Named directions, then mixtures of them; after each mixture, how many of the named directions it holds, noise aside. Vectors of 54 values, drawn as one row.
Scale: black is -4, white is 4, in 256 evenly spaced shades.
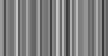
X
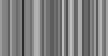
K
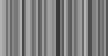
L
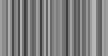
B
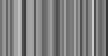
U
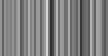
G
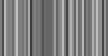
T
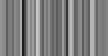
three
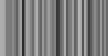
two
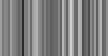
one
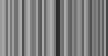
one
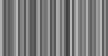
one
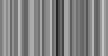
two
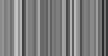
two
